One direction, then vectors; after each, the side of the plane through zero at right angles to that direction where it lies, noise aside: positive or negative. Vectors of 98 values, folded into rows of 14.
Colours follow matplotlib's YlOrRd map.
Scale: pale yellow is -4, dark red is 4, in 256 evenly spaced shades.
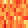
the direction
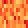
negative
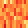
positive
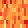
negative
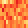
positive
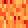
negative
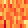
positive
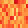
positive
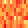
positive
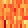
positive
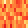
positive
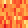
positive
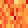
negative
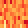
negative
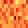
negative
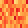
negative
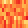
positive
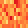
positive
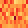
negative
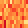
positive
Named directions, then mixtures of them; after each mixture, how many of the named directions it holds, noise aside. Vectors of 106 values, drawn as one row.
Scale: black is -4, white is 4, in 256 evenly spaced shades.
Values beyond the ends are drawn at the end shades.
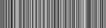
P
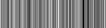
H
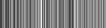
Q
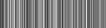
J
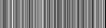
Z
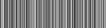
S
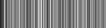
three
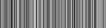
two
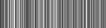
one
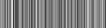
three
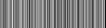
one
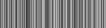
two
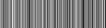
two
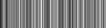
three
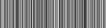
two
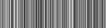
three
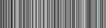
one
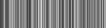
three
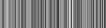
three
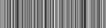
one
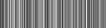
one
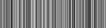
three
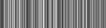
one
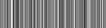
two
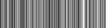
three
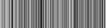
two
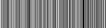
two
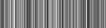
two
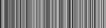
two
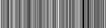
one
